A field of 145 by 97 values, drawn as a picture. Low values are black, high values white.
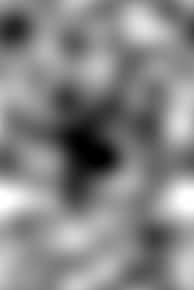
The field is smooth, with broad soft blobs. The ninth with the lowest average is the centre. There are no regular stripes. There is no overall slope. No single row or column stands out from its neighbours.
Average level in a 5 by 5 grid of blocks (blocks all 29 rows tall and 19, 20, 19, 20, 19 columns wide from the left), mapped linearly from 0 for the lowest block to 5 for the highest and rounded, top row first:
2 4 4 4 3 | 4 3 3 3 4 | 3 2 0 2 4 | 5 3 3 3 5 | 4 4 5 3 4
